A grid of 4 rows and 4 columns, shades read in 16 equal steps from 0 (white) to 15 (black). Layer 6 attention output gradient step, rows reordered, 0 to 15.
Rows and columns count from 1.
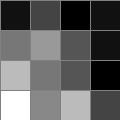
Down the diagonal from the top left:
14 6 10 11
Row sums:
54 38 37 22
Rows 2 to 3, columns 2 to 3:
6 10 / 8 10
